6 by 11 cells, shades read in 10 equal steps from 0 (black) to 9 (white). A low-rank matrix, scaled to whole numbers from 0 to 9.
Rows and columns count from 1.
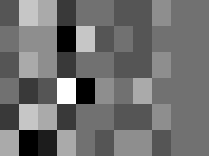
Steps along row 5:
up down down up same down same up down same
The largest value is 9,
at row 4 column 4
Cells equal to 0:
3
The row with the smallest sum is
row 6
